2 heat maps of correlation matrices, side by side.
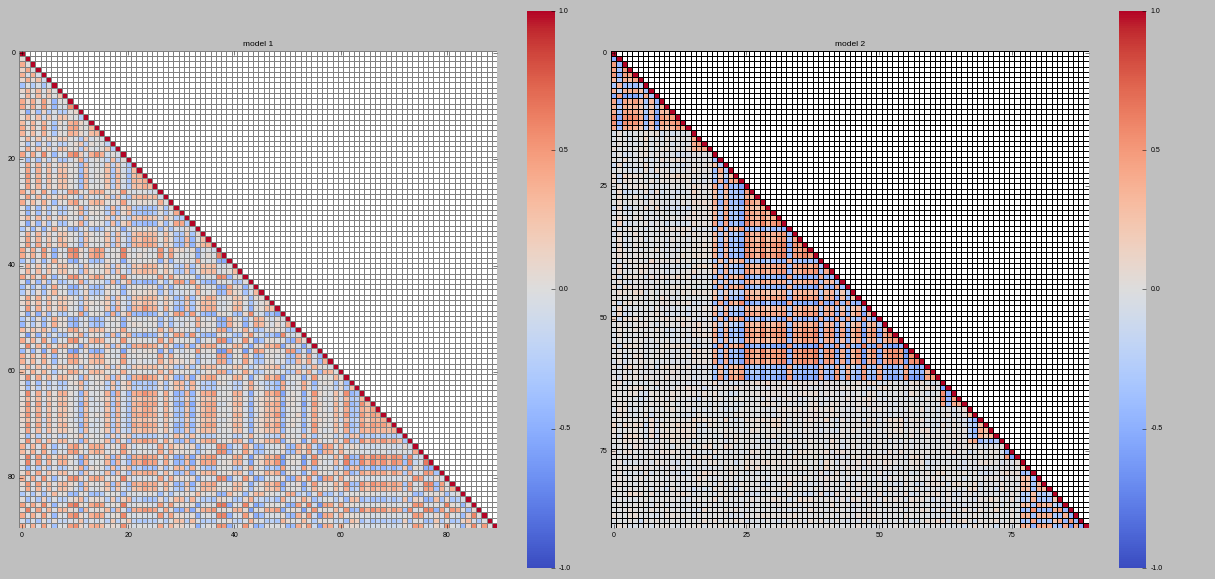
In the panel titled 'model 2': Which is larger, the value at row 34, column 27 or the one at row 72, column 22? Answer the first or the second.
the first
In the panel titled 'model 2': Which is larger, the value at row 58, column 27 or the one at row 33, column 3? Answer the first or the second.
the first
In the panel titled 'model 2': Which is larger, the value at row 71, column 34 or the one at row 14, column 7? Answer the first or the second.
the second
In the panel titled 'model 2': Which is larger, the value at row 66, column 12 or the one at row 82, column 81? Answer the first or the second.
the second
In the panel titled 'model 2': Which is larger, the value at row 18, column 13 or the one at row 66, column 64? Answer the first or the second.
the second
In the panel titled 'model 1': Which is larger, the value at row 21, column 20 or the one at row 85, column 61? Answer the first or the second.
the second
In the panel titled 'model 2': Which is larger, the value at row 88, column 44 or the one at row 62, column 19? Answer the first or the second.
the second
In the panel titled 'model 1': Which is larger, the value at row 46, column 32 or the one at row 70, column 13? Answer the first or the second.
the second
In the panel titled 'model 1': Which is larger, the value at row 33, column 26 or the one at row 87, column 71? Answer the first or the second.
the second
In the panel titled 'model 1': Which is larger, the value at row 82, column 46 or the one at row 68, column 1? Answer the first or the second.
the second
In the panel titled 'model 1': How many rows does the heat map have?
90
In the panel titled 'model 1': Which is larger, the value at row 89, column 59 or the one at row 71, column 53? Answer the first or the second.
the first
